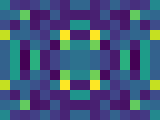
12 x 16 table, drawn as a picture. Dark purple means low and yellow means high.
Slope: none. Histogram: skewed, a long tail of high values. Seam: none. Mirror symmetry: left to right and top to bottom.
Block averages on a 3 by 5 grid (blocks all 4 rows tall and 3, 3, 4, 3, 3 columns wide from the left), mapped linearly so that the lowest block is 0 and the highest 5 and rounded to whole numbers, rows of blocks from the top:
30203 | 21512 | 30203
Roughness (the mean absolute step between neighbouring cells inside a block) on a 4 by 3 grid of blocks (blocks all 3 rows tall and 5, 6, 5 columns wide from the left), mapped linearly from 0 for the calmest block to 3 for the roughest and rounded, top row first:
101 / 232 / 232 / 101
